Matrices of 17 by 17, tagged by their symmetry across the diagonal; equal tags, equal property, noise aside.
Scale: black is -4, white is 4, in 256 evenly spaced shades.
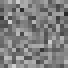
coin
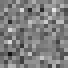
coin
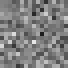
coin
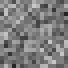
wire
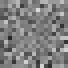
coin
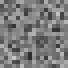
wire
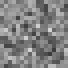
wire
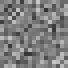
wire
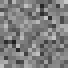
wire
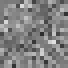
wire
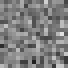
coin
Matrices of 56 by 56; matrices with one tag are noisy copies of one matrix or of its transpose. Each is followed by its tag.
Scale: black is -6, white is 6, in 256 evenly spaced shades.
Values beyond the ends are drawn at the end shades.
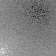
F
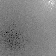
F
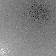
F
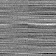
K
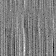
K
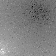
F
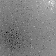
F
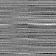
K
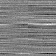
K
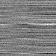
K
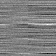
K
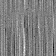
K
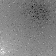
F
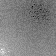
F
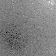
F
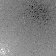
F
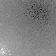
F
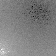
F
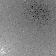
F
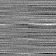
K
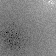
F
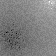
F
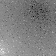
F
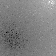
F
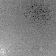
F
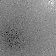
F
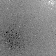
F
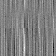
K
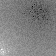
F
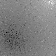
F
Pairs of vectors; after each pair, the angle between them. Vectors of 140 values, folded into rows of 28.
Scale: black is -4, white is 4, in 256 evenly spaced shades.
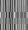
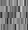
orthogonal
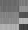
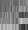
nearly parallel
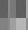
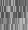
partly aligned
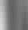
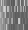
partly aligned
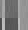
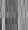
nearly parallel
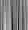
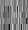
partly opposed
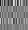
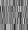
partly opposed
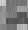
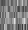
partly opposed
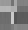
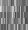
partly aligned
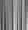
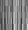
nearly parallel
